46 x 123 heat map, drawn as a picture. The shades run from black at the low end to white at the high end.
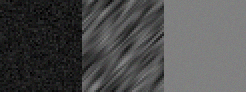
The table splits into one row of 3 panels. Panel 1,1: very low, fine-grained, faint in contrast. Panel 1,2: low, slanting up to the right. Panel 1,3: middling, flat.
